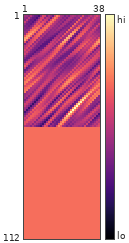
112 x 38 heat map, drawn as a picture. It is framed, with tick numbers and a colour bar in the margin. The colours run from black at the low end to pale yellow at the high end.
The table splits into 2 rows of 1 panel. Panel 1,1: middling, slanting up to the right, strong in contrast. Panel 2,1: high, flat.
